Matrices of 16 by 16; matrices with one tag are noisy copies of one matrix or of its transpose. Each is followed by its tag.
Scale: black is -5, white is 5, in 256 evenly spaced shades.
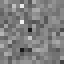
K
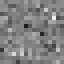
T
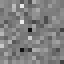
K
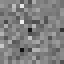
K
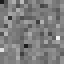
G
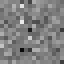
K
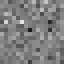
K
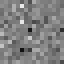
K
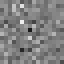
K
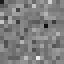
G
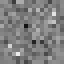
T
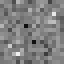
T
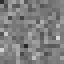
G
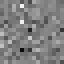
K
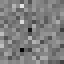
K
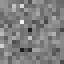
K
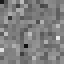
G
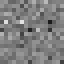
K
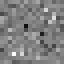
T
